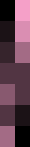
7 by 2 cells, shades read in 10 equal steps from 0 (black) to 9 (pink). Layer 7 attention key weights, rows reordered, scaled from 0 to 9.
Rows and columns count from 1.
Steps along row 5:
down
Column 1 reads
0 1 2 3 5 3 6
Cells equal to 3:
4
